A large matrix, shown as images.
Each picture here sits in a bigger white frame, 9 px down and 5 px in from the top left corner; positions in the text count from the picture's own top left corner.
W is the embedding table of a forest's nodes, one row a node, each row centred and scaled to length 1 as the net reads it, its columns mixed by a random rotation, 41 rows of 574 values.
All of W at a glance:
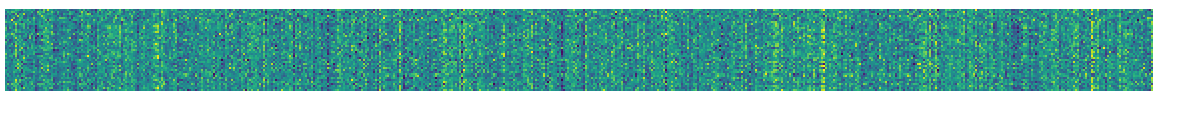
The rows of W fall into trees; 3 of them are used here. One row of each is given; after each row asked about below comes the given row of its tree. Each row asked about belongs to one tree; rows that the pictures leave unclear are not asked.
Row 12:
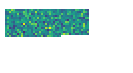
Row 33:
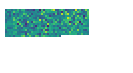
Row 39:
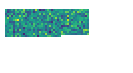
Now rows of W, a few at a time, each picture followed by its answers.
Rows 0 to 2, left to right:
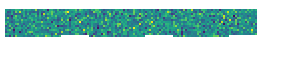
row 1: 12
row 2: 39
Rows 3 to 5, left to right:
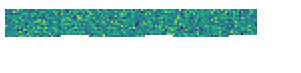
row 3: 33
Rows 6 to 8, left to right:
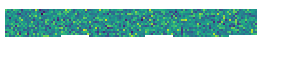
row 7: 39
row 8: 39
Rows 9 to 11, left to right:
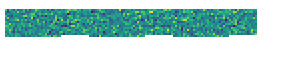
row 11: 39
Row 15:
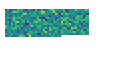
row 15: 33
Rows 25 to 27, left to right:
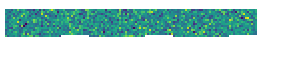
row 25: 33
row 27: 33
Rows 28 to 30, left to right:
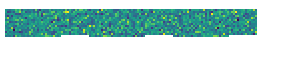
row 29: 33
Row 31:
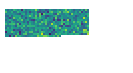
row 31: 39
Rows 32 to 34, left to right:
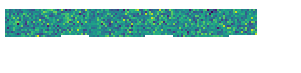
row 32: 33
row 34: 39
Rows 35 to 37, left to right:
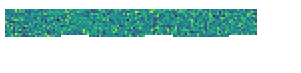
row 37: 12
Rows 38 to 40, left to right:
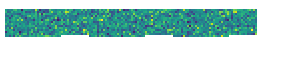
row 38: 39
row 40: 39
